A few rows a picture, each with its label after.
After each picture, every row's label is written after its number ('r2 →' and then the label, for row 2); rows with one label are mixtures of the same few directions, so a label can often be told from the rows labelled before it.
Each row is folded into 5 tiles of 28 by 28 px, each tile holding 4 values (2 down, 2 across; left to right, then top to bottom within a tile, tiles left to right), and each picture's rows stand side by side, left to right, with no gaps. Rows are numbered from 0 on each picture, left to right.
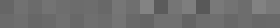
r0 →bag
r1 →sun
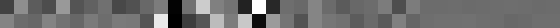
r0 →sun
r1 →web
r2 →web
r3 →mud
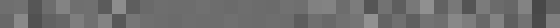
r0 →web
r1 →sun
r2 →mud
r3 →bag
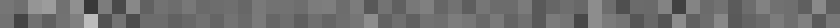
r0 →mud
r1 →bag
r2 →mud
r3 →bag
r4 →web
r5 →web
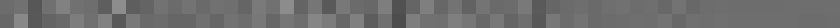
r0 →web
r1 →bag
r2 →bag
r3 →bag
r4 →web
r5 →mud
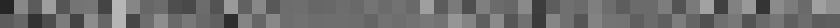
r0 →bag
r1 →mud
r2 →mud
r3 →bag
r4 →web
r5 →sun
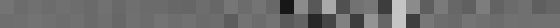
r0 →bag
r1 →mud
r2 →bag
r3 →sun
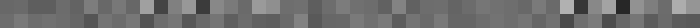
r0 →mud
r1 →sun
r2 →web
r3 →web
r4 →sun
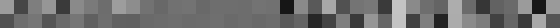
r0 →sun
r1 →sun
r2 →bag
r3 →web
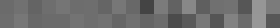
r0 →web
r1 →bag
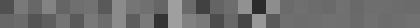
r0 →bag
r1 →web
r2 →sun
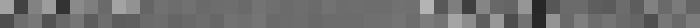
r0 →sun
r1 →bag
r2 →bag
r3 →bag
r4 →mud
